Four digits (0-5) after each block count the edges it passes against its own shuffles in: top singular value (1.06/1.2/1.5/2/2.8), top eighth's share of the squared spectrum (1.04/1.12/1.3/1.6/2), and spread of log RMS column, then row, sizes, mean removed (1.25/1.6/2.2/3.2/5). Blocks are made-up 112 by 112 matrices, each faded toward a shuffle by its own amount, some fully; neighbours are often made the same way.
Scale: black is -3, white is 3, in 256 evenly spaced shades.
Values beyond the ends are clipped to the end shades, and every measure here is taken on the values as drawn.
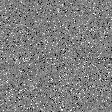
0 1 0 1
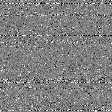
2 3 0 3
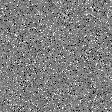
0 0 0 0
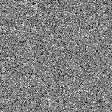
3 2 1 1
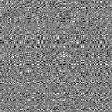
5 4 3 4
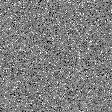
2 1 0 0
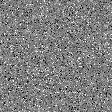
2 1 0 0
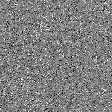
2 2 0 0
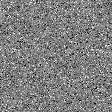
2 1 0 0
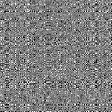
5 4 3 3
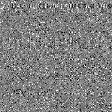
4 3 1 2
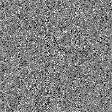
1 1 3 0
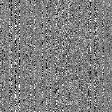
2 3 4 0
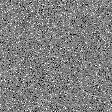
0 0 0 0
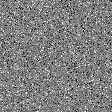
0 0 0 0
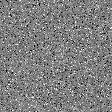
0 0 0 0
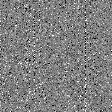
2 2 2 0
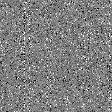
1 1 2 0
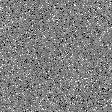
0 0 0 0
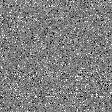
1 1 0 2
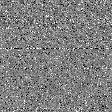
2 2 0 3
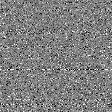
2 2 0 3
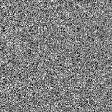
4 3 2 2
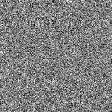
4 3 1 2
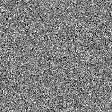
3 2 1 0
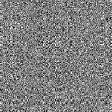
4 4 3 3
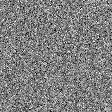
0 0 0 0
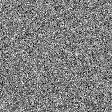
2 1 0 0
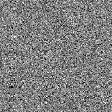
3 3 1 1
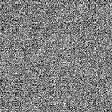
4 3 1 1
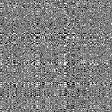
5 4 3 3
